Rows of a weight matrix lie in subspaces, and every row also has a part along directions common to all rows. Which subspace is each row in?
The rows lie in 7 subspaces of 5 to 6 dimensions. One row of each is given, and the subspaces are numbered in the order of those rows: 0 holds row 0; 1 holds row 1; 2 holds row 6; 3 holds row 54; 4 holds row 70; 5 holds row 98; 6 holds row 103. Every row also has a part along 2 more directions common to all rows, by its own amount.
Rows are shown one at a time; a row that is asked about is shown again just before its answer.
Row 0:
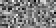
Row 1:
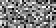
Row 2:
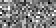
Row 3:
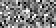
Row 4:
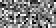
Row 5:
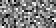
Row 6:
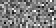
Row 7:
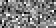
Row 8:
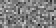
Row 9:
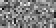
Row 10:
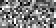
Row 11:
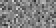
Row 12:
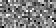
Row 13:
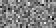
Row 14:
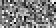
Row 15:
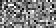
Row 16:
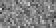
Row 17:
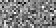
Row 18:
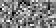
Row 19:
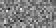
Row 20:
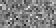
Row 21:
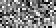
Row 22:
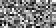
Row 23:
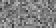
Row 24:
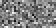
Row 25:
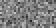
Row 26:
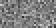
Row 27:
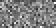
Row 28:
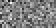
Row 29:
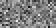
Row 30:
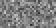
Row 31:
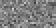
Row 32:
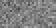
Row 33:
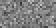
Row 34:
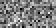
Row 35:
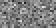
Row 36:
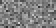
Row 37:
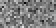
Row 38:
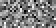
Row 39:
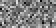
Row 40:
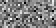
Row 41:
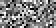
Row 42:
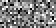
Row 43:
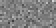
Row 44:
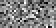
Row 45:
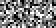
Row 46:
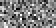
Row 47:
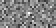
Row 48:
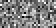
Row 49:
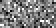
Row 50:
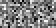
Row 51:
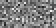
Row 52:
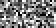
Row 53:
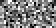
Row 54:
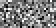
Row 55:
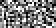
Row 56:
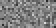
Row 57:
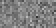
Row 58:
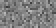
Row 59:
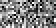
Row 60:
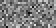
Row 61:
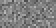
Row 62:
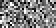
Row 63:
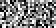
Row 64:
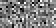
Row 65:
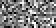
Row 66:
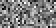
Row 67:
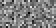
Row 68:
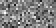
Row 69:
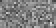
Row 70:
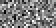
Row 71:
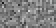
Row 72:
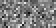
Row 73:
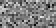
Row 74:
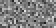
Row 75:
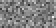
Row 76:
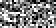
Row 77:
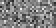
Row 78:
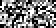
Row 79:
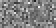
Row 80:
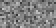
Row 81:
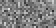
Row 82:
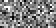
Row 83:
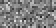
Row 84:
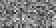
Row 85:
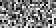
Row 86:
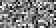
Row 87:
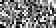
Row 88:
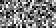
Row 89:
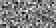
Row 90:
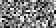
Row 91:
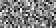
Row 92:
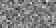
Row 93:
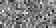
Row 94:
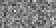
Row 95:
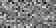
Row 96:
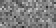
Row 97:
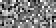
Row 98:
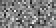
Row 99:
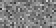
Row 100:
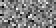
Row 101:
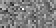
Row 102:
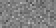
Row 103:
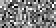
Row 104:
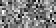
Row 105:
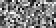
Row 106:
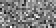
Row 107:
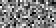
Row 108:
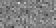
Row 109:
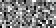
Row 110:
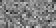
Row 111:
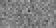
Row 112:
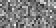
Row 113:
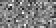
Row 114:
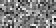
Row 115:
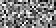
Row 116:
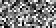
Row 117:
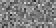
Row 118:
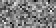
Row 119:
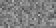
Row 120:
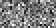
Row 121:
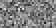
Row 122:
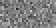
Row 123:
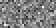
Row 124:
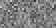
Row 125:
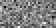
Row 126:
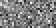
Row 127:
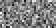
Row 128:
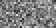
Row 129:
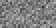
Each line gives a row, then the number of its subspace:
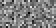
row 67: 4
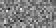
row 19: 3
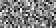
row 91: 5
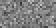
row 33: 0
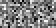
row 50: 5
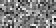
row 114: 2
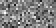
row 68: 4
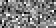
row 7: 2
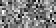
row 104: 2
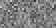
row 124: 6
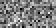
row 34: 3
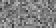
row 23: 5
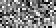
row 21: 5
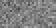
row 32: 1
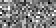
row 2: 3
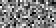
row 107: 2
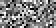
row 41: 4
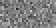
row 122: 4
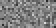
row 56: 1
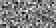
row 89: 6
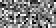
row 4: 4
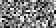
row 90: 5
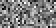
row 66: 5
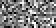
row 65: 0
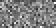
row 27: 6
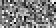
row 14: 6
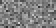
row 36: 1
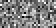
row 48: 2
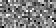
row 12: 2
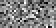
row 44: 5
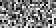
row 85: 4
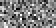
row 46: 4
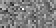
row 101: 6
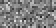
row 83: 3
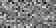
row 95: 1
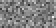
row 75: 6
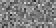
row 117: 6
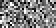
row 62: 6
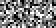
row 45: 3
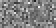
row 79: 6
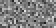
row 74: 2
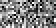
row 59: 0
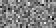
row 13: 2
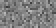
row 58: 4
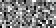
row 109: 5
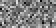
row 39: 0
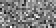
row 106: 5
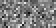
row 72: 4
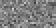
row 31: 1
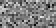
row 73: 1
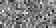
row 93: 2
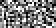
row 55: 1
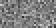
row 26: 2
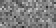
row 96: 0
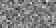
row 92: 1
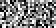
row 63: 5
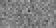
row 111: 5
